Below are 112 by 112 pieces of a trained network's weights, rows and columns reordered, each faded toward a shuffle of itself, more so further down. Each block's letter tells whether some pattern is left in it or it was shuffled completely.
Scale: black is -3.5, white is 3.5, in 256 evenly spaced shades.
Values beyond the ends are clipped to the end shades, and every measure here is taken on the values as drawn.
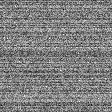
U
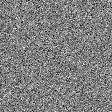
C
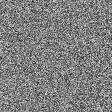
C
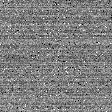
U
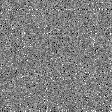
U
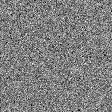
C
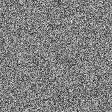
C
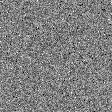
C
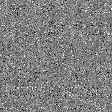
U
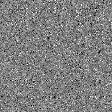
U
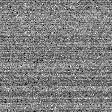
U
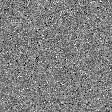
C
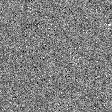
U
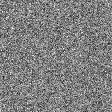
U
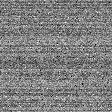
U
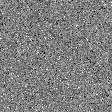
C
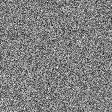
C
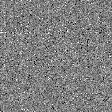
U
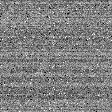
U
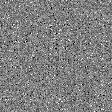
U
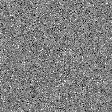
U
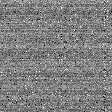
U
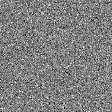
U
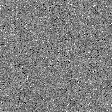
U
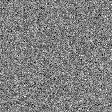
U
